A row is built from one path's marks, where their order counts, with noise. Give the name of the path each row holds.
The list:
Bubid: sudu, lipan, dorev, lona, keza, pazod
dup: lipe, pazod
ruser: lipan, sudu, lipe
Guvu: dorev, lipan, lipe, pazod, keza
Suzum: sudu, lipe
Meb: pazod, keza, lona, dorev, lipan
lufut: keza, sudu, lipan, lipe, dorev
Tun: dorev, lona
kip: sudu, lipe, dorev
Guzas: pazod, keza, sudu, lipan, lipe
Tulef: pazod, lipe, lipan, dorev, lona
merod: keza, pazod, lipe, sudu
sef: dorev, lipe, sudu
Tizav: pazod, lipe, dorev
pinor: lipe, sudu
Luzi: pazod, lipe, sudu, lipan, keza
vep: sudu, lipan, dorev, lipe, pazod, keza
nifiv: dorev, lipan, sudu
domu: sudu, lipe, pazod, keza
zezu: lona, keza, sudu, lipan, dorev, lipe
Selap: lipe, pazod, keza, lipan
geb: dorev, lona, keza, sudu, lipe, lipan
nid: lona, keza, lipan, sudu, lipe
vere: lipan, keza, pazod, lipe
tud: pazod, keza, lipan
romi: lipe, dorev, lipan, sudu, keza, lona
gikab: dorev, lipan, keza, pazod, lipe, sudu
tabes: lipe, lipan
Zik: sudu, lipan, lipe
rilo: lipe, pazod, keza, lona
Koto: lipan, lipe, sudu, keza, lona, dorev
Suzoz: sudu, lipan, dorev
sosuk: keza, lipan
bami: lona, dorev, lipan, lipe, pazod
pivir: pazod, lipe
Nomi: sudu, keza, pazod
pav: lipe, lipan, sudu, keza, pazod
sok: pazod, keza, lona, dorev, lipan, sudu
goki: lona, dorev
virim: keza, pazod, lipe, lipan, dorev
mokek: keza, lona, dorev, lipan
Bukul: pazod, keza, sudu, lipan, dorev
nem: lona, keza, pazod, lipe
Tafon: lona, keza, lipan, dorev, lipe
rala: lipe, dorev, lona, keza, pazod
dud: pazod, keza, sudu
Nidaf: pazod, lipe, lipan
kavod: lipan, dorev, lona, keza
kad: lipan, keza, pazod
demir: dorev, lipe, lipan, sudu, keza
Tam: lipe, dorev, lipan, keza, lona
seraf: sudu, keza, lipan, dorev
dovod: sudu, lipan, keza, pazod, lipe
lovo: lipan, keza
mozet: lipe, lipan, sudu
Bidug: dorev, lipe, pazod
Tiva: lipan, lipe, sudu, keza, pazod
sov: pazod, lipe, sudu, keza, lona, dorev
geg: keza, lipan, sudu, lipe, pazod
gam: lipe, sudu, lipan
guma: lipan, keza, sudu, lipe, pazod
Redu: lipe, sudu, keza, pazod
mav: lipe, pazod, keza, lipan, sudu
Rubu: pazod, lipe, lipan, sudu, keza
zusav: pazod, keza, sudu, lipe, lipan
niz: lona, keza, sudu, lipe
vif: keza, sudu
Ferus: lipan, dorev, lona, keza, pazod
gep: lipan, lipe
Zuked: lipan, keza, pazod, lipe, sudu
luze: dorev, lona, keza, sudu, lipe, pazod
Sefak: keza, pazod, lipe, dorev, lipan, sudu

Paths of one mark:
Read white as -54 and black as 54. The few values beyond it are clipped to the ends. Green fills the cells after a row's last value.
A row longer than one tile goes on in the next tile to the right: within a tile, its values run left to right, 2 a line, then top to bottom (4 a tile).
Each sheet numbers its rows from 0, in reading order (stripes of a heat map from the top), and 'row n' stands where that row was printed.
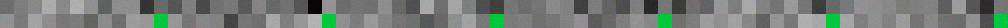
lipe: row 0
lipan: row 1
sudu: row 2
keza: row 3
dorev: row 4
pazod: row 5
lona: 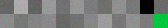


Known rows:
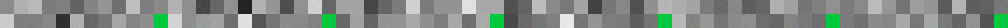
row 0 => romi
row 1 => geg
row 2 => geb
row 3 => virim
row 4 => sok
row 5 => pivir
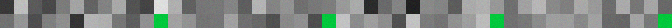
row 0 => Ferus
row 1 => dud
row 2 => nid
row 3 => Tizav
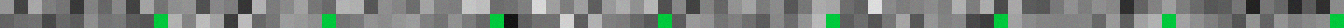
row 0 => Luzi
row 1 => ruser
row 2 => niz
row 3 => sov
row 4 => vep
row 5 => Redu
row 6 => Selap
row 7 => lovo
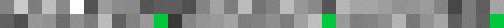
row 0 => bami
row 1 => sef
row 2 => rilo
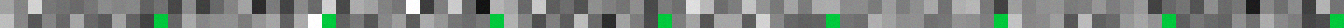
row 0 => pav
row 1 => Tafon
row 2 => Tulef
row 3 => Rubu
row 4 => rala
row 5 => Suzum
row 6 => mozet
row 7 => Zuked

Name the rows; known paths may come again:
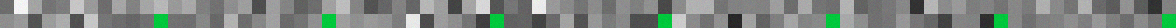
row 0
rala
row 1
Meb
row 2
guma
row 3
Redu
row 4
romi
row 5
dud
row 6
Nidaf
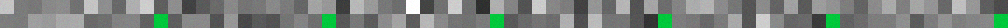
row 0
domu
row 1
Bukul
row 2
Tulef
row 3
merod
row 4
nem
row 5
pinor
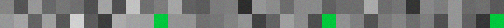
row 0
demir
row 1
vif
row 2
Nomi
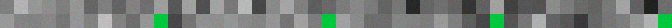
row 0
Tam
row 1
goki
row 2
kad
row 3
Suzoz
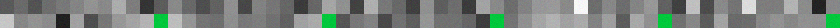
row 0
nifiv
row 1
tud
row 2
Luzi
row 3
Bidug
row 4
Tun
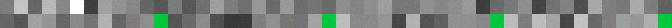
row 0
bami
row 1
gam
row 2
mozet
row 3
ruser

